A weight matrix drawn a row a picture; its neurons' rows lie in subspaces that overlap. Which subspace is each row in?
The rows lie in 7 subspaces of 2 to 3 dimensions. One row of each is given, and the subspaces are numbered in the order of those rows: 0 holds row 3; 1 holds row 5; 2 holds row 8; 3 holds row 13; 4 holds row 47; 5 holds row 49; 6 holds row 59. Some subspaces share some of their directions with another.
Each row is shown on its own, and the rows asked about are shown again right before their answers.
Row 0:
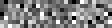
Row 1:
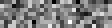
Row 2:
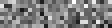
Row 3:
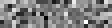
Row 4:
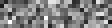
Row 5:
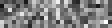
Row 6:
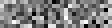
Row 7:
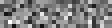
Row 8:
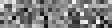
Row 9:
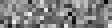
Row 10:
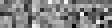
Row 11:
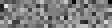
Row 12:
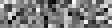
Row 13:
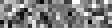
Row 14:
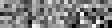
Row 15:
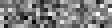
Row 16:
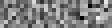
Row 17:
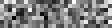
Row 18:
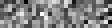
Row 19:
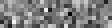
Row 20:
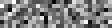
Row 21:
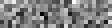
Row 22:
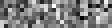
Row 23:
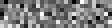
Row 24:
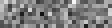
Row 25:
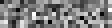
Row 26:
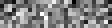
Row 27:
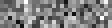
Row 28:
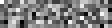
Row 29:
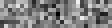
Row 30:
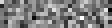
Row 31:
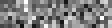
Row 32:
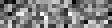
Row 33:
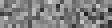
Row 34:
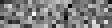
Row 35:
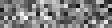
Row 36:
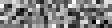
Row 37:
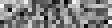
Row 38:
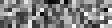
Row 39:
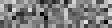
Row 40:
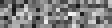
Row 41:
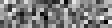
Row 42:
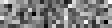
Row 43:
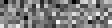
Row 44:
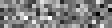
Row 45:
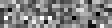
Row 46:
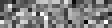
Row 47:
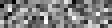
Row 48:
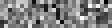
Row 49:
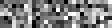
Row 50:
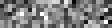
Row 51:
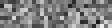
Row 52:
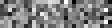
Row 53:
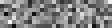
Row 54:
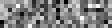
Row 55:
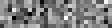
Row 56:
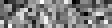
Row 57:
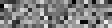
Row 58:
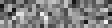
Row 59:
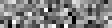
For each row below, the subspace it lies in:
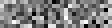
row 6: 3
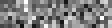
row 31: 2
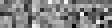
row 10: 5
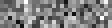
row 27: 2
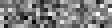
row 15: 4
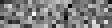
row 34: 3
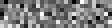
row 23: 4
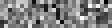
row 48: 1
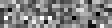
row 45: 4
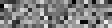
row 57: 5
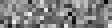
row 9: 6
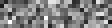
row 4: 1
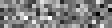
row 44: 4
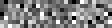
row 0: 4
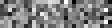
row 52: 5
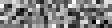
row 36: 2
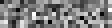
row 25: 0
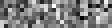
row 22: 1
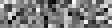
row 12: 1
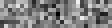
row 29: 1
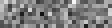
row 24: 4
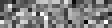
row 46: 0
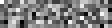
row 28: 0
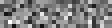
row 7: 3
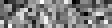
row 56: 3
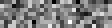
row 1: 3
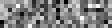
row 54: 1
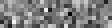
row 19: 6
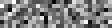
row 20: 4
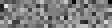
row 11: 5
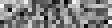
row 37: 1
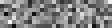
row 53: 3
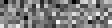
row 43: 4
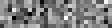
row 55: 6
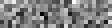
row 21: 6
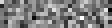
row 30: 0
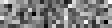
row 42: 3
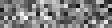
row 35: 4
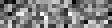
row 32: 6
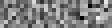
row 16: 1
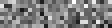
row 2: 5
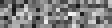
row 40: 5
